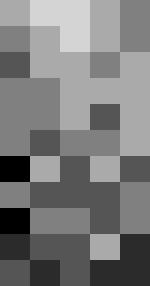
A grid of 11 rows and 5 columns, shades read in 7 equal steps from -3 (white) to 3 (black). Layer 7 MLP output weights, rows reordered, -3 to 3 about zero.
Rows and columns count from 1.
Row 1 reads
-1 -2 -2 -1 0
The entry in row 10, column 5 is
2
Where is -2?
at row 1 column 2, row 1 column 3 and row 2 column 3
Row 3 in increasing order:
-1 -1 -1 0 1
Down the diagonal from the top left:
-1 -1 -1 -1 -1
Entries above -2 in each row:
3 4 5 5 5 5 5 5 5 5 5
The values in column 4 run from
-1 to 2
